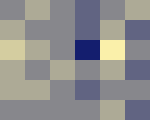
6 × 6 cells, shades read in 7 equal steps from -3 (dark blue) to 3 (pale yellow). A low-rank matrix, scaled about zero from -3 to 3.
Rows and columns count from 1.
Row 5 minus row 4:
0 1 -1 -1 -1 1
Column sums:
5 3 1 -6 6 -2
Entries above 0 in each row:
2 2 3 3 2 1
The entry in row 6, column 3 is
0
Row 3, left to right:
2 1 0 -3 3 0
